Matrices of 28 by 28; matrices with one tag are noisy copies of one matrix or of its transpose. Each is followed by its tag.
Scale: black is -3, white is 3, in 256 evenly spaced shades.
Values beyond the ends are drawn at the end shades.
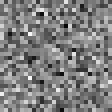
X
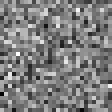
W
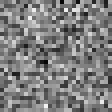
W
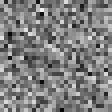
X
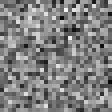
W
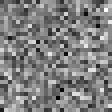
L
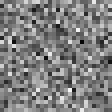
X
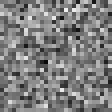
W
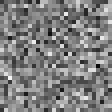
L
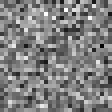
W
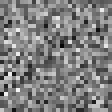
W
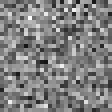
W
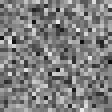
X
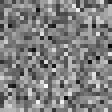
L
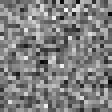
W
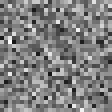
X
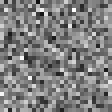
X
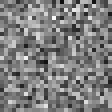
W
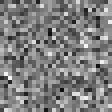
L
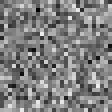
L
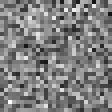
W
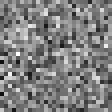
W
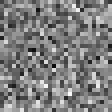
L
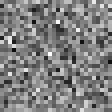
X
